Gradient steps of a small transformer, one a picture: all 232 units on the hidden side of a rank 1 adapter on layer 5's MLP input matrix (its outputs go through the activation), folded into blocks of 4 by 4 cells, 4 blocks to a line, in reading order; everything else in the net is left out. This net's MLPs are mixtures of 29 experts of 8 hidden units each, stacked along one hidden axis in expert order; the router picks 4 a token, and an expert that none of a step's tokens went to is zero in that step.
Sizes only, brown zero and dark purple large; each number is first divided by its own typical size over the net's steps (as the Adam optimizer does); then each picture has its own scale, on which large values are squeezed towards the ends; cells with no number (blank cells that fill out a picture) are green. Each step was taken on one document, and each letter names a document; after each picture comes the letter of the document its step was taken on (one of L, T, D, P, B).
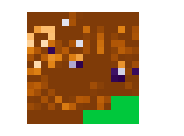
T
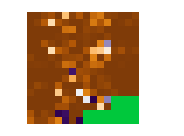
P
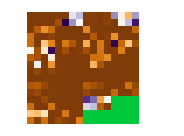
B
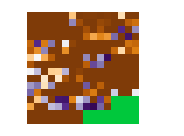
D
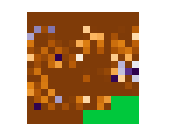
T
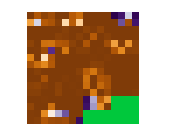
B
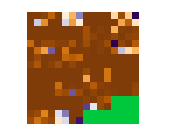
B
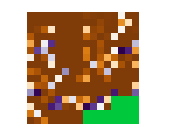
D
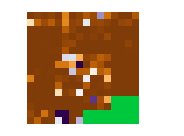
P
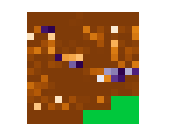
T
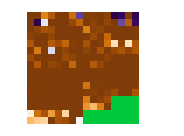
B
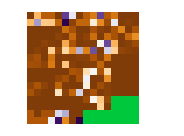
P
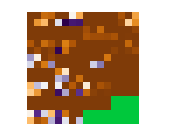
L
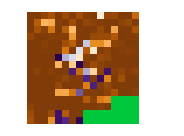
P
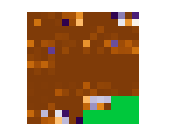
B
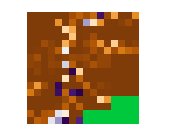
P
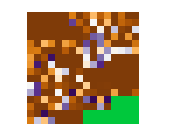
D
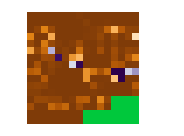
T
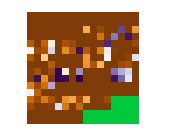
D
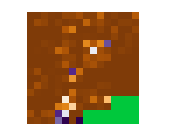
P
